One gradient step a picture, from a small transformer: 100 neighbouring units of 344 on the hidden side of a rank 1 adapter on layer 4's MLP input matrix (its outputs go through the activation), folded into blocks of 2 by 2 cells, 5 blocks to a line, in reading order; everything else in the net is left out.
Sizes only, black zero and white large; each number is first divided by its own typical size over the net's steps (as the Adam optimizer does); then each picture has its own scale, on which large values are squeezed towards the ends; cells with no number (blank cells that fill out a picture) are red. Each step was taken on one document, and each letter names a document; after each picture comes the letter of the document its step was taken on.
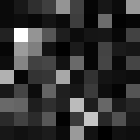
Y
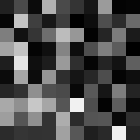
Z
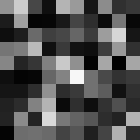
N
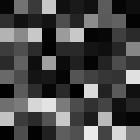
Z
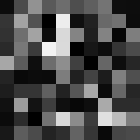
N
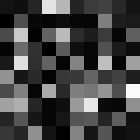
Y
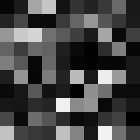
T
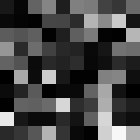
T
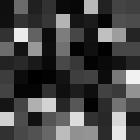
Z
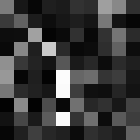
N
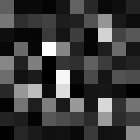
N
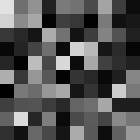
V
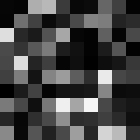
T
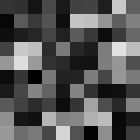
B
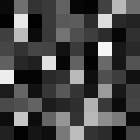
Y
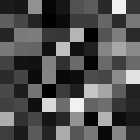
Z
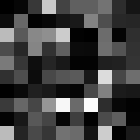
T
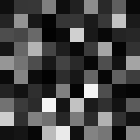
Z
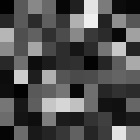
T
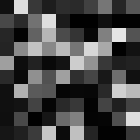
V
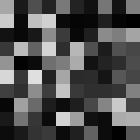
V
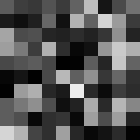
B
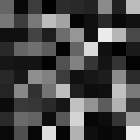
V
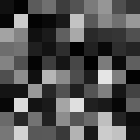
T
